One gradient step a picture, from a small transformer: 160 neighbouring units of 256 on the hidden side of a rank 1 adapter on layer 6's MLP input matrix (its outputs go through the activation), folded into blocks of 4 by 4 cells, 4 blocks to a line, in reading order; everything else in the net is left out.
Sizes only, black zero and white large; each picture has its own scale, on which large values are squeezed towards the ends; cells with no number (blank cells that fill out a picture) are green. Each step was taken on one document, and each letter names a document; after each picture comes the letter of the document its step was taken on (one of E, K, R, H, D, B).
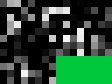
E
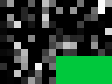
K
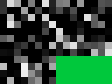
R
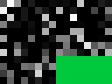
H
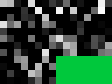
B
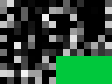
H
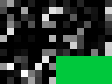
E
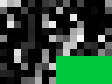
H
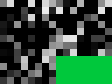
K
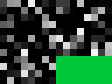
R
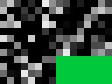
R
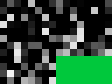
H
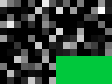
B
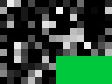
H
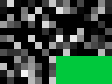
B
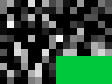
B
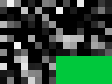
B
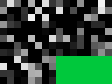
R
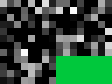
B
